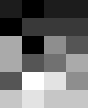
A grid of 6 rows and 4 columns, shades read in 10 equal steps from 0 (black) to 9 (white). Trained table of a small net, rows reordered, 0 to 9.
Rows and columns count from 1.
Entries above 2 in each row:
0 0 3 4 4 4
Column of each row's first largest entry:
1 2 1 1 2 2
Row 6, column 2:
8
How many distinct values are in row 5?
4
